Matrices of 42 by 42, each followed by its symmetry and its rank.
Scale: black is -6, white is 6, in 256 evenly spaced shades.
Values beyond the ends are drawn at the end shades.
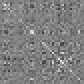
symmetric, rank five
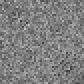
symmetric, full rank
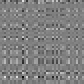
neither, rank two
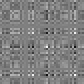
symmetric, rank two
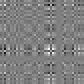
symmetric, rank two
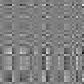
neither, rank two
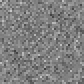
symmetric, full rank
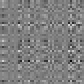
neither, rank two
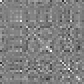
symmetric, rank five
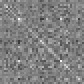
symmetric, rank five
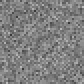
symmetric, full rank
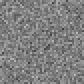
symmetric, full rank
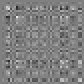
symmetric, rank two
